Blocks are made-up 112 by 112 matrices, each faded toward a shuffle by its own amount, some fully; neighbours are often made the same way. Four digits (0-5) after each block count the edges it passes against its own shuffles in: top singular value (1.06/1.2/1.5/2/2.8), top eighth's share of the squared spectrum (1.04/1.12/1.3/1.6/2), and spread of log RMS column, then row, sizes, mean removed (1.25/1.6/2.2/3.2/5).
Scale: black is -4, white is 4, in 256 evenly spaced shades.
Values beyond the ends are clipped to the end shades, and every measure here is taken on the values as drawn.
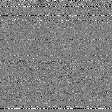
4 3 0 4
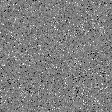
2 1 0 0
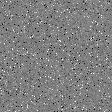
0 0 0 0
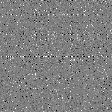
4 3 1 2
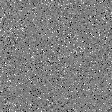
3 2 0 0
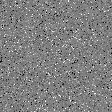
0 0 0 0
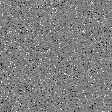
2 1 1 0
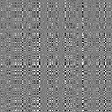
5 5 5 4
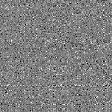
4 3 2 2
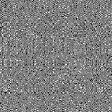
5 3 2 2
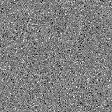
3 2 1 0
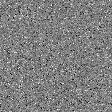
0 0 0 0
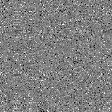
4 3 1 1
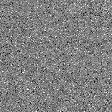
3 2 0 1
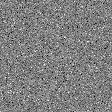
1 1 0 0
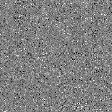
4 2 2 1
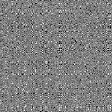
5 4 3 3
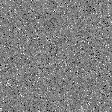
3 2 0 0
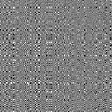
5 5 4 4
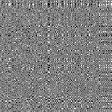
5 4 3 3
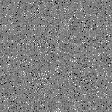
4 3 1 1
